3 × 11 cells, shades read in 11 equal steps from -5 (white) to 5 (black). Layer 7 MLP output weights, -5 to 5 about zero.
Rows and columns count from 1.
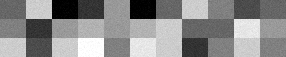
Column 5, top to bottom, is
-1 -1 0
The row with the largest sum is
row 1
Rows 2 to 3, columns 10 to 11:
-4 -1 / -3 0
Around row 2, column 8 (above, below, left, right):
-3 3 -3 1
